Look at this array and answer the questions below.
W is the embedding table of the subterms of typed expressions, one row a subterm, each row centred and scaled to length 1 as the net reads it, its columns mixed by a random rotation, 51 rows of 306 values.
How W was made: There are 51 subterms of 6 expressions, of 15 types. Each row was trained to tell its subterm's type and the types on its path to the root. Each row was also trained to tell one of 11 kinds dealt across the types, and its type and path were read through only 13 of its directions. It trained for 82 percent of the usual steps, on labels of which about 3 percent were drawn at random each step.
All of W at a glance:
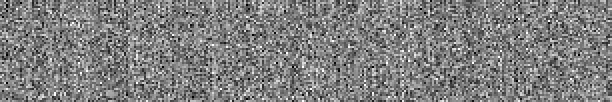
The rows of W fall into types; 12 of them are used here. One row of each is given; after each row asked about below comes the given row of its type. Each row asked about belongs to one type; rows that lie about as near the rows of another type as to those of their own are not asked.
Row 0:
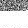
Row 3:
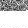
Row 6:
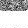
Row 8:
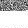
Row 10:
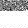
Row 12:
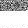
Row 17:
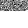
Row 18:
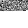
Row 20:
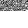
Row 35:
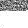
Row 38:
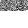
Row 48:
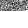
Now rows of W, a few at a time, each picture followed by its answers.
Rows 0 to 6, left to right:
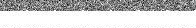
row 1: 35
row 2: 0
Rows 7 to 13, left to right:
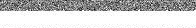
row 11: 35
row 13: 12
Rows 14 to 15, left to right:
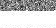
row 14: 3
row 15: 0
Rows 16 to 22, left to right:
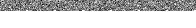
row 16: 18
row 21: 17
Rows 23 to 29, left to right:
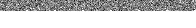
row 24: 35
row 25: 48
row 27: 0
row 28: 12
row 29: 6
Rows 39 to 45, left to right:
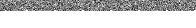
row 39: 10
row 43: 3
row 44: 18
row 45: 12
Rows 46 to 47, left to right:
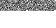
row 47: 3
